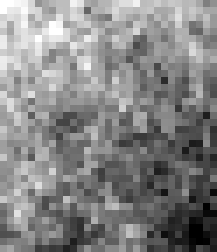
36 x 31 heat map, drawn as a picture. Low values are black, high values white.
No regular stripes run through it. The bottom right is the ninth with the lowest average. The field climbs toward the top left. Neither half mirrors the other. No row or column stands out. The top left is the ninth with the highest average.
